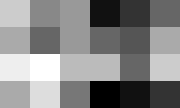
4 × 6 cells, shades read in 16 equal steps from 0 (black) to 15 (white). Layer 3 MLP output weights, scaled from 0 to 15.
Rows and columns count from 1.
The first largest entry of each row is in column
1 1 2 2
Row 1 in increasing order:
1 3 6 8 9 12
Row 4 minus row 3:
-4 -2 -4 -11 -5 -9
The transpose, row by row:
12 10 14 10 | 8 6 15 13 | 9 9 11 7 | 1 6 11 0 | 3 5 6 1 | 6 10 12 3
